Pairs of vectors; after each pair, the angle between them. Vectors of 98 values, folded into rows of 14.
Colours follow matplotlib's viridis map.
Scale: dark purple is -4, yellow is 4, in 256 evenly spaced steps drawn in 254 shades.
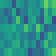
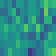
nearly parallel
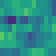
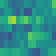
nearly opposite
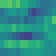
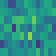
partly opposed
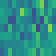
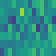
nearly parallel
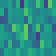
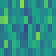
nearly opposite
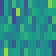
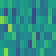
orthogonal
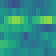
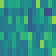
orthogonal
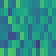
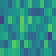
partly aligned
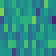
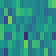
orthogonal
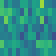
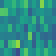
partly aligned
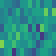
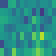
partly opposed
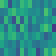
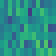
orthogonal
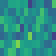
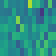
partly opposed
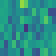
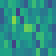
partly opposed
